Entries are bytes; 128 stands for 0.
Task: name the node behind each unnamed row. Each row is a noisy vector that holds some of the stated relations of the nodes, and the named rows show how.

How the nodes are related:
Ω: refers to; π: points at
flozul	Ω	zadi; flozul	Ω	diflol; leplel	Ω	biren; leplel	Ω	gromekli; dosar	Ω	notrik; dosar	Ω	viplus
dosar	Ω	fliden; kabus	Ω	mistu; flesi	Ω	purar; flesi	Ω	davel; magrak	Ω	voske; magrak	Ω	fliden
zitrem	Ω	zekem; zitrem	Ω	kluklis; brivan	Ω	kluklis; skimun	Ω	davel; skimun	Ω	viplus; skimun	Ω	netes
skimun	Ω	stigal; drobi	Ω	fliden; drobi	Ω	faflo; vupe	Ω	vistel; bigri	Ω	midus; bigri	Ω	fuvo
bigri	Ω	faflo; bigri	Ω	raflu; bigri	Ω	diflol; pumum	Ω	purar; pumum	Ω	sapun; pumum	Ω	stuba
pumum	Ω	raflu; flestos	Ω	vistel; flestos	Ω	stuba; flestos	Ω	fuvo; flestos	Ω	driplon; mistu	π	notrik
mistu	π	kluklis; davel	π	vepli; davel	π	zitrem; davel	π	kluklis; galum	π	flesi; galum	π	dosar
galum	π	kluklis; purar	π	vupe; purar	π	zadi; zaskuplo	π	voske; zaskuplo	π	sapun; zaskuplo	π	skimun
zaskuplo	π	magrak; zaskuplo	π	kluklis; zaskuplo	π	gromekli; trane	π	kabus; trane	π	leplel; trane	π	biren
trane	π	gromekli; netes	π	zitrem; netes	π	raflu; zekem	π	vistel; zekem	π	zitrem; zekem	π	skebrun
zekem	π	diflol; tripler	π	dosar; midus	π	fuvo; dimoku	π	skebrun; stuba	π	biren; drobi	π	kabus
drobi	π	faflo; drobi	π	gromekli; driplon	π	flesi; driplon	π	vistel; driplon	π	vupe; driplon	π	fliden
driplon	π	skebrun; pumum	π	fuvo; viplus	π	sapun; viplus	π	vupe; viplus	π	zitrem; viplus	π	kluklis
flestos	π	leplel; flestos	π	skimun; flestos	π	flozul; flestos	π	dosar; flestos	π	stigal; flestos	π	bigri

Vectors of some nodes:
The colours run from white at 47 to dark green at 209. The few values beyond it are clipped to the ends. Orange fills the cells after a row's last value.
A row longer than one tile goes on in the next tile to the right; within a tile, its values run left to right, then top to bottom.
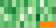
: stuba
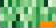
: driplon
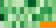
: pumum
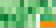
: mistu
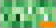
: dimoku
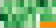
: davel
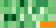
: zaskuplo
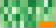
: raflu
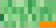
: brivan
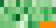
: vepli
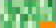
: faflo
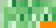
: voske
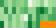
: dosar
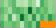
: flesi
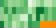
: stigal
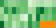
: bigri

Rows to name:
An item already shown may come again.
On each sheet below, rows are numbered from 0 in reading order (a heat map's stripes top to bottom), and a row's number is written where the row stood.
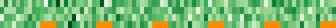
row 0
skimun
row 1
driplon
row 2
galum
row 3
stuba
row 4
faflo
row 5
stuba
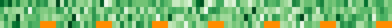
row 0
zekem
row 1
driplon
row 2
diflol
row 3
fuvo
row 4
vupe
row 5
zitrem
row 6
netes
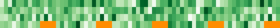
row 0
gromekli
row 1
drobi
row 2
fuvo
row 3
flestos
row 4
drobi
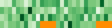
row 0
vupe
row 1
purar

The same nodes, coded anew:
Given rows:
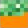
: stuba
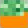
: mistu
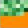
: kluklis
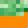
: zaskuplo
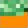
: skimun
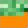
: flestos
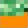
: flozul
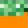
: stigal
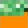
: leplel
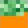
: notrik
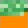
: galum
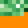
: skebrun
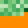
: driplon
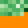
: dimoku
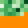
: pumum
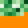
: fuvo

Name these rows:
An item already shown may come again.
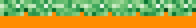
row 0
vepli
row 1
zekem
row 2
flestos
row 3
stuba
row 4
trane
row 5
zitrem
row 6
vepli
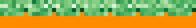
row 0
flestos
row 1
vupe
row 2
kabus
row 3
drobi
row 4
purar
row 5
zaskuplo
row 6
tripler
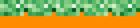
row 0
diflol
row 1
skimun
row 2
faflo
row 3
driplon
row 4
biren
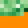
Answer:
gromekli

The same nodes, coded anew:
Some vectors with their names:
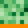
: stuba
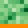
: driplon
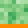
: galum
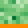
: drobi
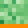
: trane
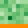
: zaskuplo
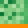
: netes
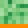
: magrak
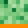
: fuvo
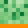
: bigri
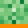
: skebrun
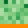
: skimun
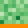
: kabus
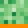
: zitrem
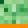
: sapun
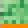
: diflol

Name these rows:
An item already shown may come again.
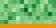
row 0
driplon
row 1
raflu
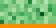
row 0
trane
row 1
viplus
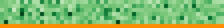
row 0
vupe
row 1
zekem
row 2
viplus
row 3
purar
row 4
faflo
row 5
flestos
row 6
flestos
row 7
drobi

